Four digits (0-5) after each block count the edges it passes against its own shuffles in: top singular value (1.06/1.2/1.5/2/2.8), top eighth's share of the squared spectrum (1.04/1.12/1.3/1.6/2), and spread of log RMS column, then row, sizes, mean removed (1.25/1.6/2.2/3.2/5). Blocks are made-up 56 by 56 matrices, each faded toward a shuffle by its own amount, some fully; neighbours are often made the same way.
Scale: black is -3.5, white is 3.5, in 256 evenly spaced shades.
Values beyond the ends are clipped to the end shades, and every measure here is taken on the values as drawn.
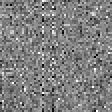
4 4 2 0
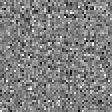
3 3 2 1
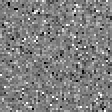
0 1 0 0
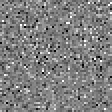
2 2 0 0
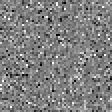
3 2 0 0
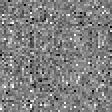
3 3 1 1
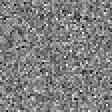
0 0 0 0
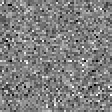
1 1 0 2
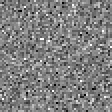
0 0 0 0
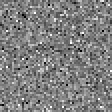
0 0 0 0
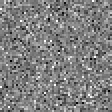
0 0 0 0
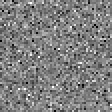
0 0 0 0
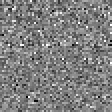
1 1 0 2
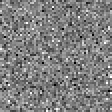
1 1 0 0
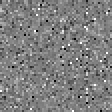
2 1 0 0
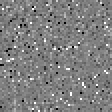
0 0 0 0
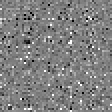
3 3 2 1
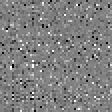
3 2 1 0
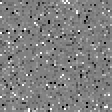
0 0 0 0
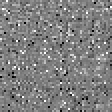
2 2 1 0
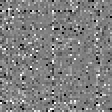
3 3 2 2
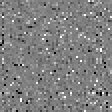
3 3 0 1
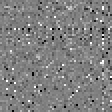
3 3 1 1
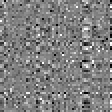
4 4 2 2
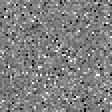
2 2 0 0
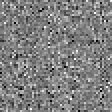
3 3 1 1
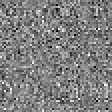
3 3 2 2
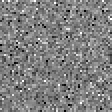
0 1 0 0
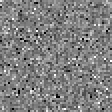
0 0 0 1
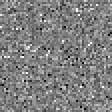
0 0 0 1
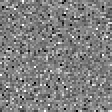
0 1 0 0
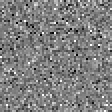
1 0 0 1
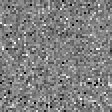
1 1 0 1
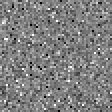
0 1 0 0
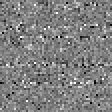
1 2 0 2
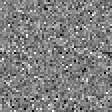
1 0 0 1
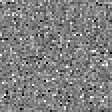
0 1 0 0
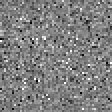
1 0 0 2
